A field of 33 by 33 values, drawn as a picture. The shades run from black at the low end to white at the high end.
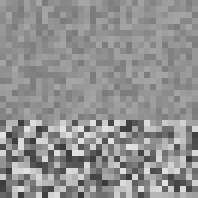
The top part is calmer, up to a seam about 60% of the way down. No overall slope runs across the table. Neither half mirrors the other. There are no regular stripes.
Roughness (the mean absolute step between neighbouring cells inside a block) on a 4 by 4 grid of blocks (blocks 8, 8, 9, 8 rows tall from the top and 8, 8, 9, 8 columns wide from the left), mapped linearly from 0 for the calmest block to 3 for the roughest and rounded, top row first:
0000 | 0000 | 2221 | 3333
